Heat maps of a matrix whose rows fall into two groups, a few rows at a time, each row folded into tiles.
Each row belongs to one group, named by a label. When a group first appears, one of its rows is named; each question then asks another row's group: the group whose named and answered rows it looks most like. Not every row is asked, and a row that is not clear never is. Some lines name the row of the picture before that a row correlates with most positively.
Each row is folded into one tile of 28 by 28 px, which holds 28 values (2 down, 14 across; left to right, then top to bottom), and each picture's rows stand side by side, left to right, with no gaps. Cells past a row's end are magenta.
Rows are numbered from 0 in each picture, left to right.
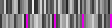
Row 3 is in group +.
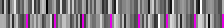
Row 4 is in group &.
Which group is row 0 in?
&
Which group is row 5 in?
+
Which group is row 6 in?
&
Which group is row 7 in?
&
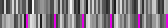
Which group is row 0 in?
+
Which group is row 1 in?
&
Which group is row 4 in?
&
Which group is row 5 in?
&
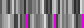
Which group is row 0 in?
+
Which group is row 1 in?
&
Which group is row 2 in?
&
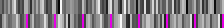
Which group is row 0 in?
&
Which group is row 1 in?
&
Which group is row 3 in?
&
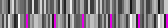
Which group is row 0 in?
+
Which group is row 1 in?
+
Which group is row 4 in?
+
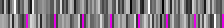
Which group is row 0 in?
&
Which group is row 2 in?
+
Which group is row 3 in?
&
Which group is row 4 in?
+
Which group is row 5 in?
&
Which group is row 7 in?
+
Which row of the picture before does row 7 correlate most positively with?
0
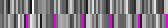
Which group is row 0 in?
+
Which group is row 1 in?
&
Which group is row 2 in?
+
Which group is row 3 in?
&
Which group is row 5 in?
&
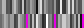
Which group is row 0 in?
+
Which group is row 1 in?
+
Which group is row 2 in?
+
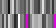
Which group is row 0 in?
+
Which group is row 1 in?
+
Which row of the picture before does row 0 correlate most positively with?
1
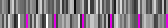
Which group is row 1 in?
+
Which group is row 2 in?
+
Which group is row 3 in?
+
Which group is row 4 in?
&
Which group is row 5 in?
+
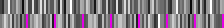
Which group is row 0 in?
&
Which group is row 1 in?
+
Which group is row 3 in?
+
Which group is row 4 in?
+
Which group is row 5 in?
+
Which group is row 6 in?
&
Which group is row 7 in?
&
